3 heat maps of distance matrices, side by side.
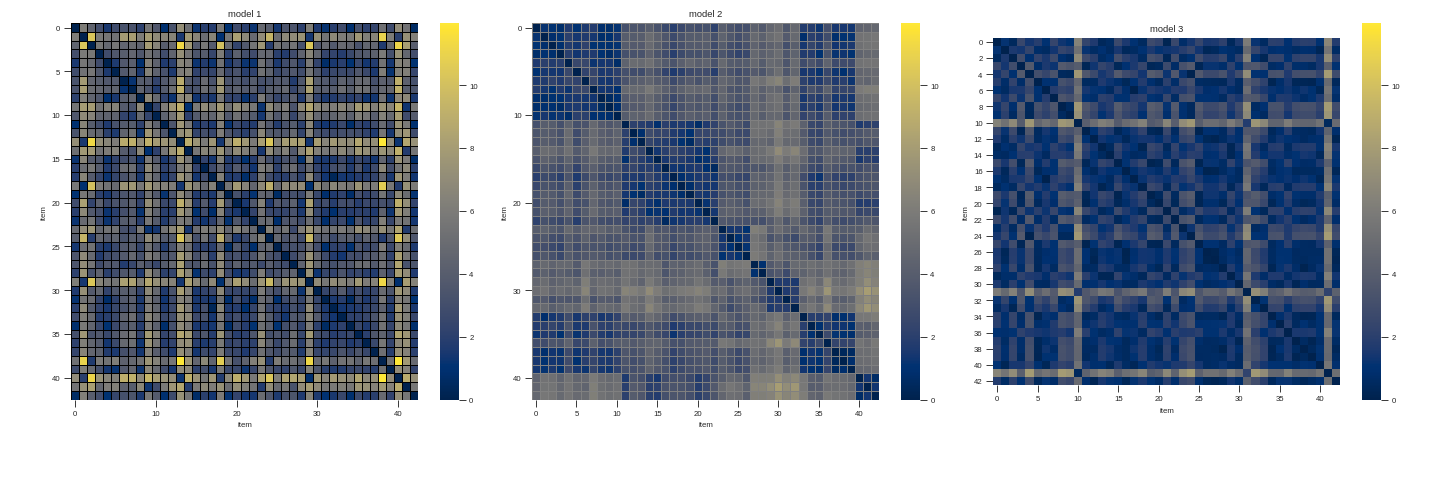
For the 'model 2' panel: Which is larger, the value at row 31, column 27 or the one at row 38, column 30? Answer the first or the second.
the second
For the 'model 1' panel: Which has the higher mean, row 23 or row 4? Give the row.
23
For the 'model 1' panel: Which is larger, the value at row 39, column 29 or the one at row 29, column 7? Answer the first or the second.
the second
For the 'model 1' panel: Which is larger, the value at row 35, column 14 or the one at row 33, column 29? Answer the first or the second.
the first
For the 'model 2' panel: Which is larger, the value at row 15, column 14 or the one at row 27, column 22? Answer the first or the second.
the second
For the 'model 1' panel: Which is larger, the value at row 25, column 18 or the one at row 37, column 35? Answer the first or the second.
the first
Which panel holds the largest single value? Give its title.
model 1
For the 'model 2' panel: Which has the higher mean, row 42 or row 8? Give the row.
42
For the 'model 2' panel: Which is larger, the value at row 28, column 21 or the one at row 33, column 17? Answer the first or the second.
the first
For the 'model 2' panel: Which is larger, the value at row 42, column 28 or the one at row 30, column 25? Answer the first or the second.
the first
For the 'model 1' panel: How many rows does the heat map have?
43
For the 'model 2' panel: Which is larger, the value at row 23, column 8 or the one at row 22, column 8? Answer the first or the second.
the first
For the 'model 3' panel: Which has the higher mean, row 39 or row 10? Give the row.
10
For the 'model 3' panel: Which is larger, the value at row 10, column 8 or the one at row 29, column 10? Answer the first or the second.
the first
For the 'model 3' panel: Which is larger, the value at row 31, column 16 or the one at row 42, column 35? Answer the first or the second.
the first
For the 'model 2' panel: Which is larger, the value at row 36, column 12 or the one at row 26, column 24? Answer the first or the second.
the first
